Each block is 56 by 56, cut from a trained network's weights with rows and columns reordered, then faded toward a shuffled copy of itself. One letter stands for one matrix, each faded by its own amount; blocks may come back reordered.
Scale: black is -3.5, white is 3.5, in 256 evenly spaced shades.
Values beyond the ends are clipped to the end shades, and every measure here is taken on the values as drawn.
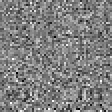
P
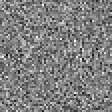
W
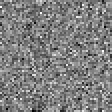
W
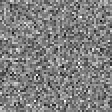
W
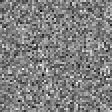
W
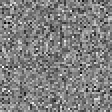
W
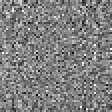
P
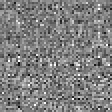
P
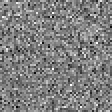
W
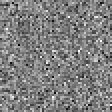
W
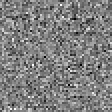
W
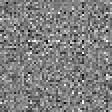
P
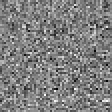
P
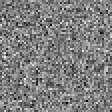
W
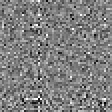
P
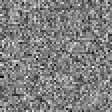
W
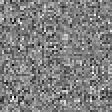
P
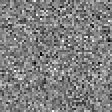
W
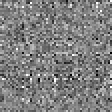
P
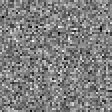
W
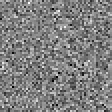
W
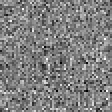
P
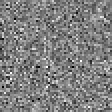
P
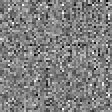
P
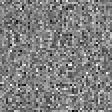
P
